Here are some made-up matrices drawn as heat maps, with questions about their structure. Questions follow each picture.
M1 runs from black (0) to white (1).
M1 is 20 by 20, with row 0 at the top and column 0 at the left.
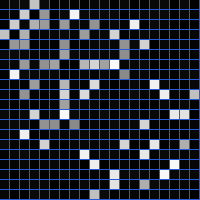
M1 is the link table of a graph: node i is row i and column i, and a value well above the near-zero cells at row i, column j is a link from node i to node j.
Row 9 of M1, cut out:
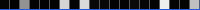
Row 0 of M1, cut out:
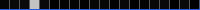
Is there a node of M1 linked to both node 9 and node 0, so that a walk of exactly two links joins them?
no
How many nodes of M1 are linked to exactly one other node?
4
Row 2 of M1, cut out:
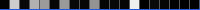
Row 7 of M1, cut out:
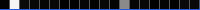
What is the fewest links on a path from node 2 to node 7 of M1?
2
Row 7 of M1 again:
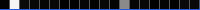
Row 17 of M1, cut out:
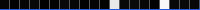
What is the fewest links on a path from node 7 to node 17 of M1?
5
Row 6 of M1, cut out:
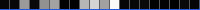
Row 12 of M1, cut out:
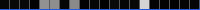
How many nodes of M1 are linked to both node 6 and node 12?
2
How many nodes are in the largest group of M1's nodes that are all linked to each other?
3
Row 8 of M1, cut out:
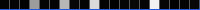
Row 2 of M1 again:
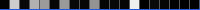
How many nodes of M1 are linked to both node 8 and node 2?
3
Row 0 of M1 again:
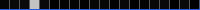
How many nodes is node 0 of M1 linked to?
1
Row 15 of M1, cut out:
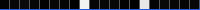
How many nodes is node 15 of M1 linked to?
2
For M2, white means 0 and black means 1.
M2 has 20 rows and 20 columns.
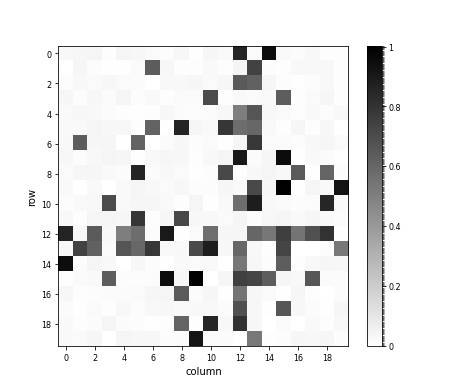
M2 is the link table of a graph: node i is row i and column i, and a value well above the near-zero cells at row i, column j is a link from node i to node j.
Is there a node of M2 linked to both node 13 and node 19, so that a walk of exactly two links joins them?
yes
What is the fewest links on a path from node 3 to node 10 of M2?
1
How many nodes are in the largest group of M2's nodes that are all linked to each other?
3
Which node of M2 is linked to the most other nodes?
node 12
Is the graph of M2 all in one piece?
yes
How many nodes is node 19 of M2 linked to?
2
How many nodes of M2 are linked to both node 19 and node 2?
1
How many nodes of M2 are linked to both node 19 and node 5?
1
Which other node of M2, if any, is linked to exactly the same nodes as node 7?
node 17
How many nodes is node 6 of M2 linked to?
3
